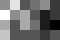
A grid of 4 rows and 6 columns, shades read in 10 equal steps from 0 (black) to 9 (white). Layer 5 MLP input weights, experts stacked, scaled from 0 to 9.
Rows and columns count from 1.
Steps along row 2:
down up down down up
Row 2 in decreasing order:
9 6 5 3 2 1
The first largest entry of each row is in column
2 1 1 1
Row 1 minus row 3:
-1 5 -3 0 4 2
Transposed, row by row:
5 9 6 7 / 8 5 3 3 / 3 6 6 3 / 4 3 4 3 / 5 1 1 2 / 2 2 0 3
